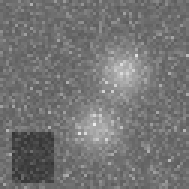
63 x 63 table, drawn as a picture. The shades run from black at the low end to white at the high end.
Ninth with the highest average: centre. Bumps: two. Stripes: none. Odd patch: lower, in the bottom left.
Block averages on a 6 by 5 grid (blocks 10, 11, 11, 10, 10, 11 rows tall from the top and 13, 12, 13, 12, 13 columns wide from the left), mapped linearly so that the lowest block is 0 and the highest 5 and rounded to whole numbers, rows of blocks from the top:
22222 | 22232 | 22352 | 22432 | 01422 | 01222
